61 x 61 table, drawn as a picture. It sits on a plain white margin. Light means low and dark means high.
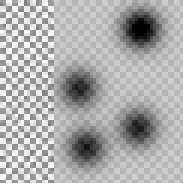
Average level on the scale: 30%. Bumps: four. Seam: vertical, 30% of the way across, the right part calmer. Odd rows or columns: none. Mirror symmetry: none. Ninth with the highest average: top right.
